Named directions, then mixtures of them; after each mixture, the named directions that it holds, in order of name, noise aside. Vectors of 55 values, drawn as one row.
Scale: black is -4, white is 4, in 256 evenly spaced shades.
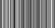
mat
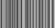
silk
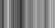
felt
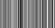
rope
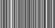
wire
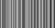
silk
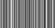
wire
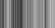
felt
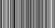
mat, silk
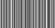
silk, wire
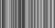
felt, silk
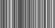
felt, wire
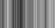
felt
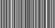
silk, wire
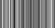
mat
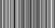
mat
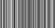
mat, wire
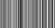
rope
